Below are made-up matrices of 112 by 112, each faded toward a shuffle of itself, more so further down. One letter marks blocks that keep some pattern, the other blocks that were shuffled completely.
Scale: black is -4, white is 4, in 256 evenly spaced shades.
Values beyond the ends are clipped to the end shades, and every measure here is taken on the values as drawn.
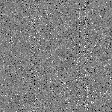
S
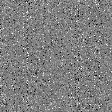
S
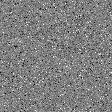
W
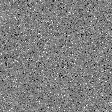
W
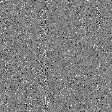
S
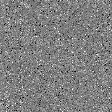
S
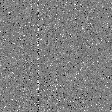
S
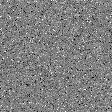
W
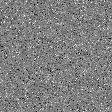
W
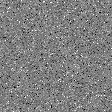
W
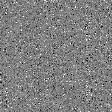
S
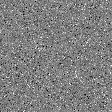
W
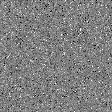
S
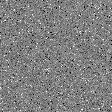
W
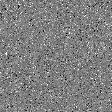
S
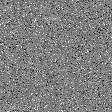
W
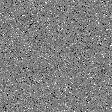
W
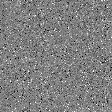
S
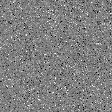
S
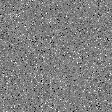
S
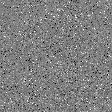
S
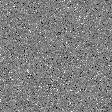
W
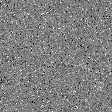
W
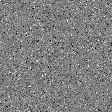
W
